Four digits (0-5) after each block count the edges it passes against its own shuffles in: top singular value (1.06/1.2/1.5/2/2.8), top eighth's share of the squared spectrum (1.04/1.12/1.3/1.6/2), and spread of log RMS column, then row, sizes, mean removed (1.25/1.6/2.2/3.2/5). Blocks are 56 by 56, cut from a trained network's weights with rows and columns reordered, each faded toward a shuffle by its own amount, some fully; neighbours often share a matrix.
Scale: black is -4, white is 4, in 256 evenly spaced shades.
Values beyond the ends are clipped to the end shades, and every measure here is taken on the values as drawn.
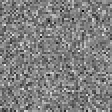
3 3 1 1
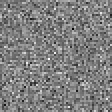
2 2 0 0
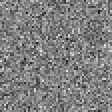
1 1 0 0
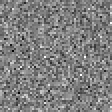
1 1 0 0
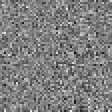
3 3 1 2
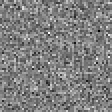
2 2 1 0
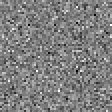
0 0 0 0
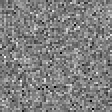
0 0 0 0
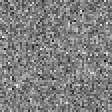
1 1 0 0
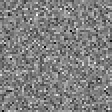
2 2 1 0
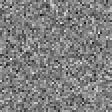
0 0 0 0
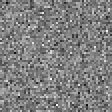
1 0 0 0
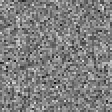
1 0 0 0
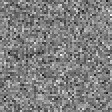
2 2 0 0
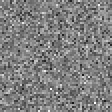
0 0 0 0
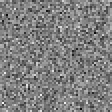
0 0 0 0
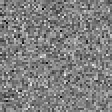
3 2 0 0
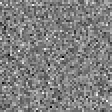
1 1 0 0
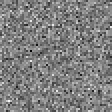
1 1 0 0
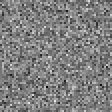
1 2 0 1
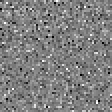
1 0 0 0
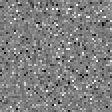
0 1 0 0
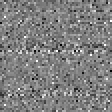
3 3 0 2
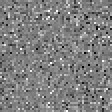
2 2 0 1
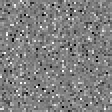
1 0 0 0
